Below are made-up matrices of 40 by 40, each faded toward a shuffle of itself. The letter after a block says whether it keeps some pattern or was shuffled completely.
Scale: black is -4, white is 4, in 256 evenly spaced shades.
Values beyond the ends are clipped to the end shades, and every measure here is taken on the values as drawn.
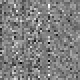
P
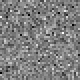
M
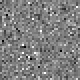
M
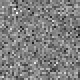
M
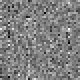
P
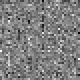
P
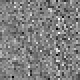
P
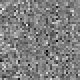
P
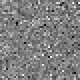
M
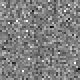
M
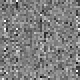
P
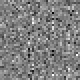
P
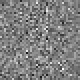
P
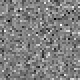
M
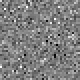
M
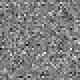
M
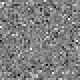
M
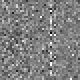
P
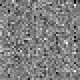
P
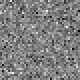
M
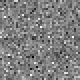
M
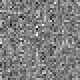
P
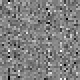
P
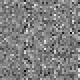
P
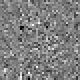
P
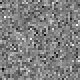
M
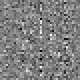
P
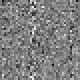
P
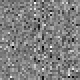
P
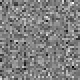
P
